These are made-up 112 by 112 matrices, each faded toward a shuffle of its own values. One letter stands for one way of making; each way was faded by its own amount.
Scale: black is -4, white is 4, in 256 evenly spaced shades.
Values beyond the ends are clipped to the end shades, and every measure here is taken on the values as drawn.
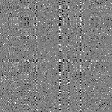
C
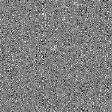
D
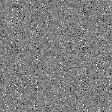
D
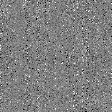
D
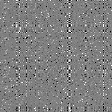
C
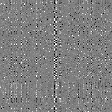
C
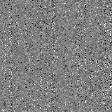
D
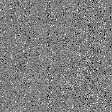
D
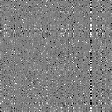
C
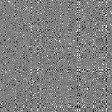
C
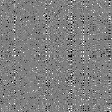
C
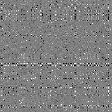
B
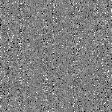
D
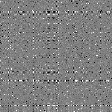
B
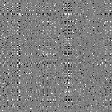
C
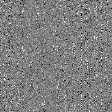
D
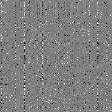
C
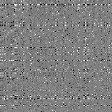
B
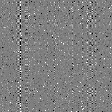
C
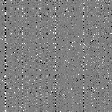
C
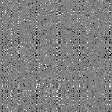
C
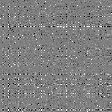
B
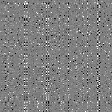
C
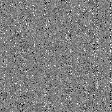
D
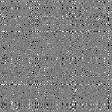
B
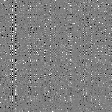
C
